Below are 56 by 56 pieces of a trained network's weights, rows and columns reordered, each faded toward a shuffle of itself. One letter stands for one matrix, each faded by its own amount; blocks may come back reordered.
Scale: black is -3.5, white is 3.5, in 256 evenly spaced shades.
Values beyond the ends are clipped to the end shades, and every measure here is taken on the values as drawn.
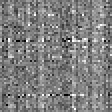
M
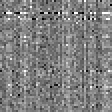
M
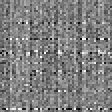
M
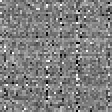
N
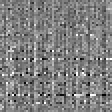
M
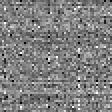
N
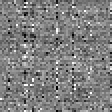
N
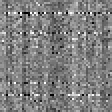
M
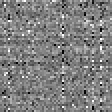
N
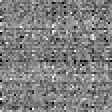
N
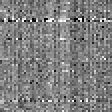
M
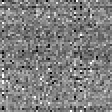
N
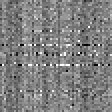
M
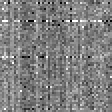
M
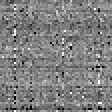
N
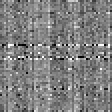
M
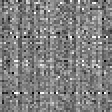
M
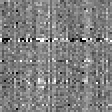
M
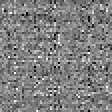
N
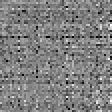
N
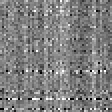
M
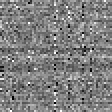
N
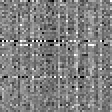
M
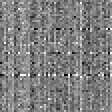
M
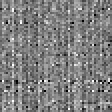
M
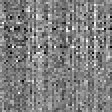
M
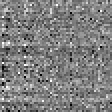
N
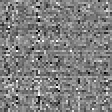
N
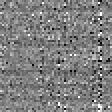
N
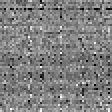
N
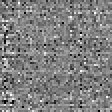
N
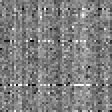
M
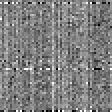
M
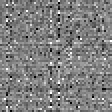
N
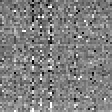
N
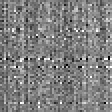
M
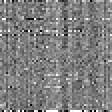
M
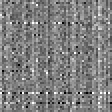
M
